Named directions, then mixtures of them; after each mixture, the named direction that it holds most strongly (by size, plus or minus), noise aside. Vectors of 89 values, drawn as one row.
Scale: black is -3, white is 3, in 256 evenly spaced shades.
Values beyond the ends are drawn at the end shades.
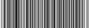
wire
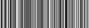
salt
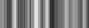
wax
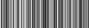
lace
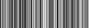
lace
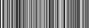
salt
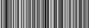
lace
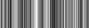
wax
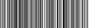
lace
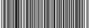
wire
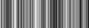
wax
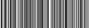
salt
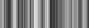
wax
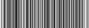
wire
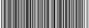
wire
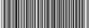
wire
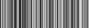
lace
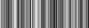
wax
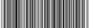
wire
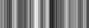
wax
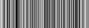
wire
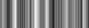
wax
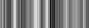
wax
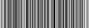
wire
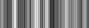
wax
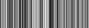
lace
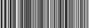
salt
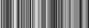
wax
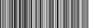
lace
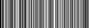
wire
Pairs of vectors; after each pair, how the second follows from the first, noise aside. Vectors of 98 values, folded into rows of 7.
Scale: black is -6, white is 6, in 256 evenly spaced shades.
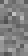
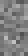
reversed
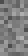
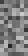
scaled up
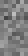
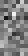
scaled up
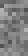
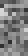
scaled up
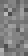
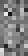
scaled up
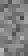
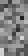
scaled up
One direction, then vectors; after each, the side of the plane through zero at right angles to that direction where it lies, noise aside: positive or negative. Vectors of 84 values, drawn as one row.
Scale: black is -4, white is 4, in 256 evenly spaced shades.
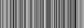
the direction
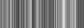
negative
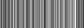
negative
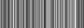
negative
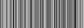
positive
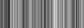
negative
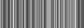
negative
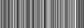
negative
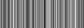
negative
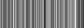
negative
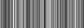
negative
